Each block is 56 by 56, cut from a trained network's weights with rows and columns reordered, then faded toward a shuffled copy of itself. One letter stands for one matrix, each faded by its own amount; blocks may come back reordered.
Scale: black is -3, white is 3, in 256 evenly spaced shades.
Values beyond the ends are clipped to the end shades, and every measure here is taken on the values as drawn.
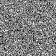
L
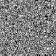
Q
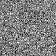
L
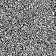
L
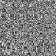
Q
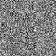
Q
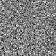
Q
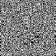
Q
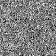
L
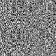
Q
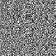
Q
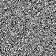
L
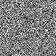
L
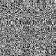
Q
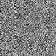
Q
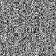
Q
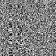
Q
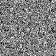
L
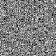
Q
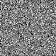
L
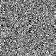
L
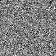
L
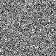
L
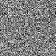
Q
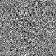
Q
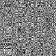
Q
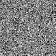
L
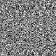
Q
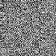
Q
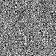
L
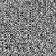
Q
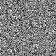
L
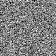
L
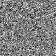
L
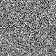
L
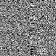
Q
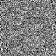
Q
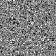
L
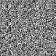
Q
